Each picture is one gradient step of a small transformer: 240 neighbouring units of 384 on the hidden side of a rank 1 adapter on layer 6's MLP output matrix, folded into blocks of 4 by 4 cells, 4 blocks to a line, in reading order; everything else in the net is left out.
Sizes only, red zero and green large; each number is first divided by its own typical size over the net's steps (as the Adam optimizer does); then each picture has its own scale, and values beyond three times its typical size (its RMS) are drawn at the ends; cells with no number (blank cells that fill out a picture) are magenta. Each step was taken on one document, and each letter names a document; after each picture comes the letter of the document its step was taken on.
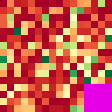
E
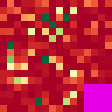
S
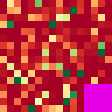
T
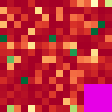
S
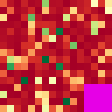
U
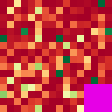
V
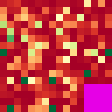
U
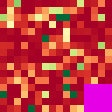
T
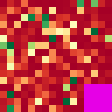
S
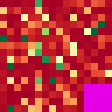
S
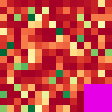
U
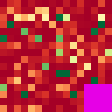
V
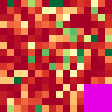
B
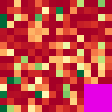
V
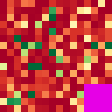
E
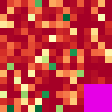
T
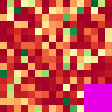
B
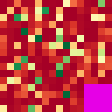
V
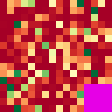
B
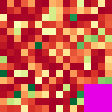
E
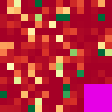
T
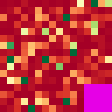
S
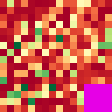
E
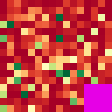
V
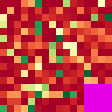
V
